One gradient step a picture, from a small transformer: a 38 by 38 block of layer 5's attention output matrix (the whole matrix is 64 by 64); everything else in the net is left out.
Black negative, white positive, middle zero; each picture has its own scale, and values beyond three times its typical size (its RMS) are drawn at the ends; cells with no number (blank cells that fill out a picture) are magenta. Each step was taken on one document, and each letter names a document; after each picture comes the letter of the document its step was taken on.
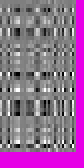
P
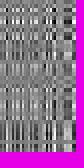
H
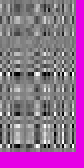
P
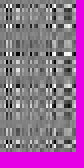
H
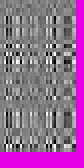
H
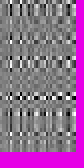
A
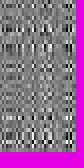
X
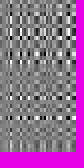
A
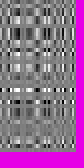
P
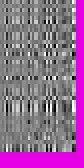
H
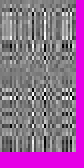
X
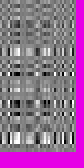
P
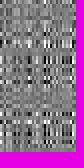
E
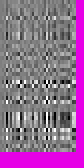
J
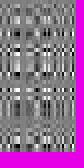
P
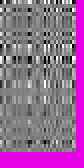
E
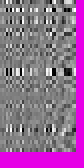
H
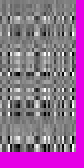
P
